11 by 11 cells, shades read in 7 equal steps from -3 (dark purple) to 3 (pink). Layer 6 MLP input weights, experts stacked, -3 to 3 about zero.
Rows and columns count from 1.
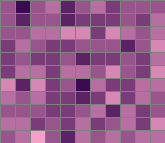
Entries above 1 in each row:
0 0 3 1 0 2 2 1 0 1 1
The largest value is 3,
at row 11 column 3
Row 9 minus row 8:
-1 0 -1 0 0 2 2 -4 2 -2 0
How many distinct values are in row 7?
6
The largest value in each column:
2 1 3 1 2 2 1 2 1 1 2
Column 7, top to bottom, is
1 -1 -1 0 -1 0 1 -1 1 -1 0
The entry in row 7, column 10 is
1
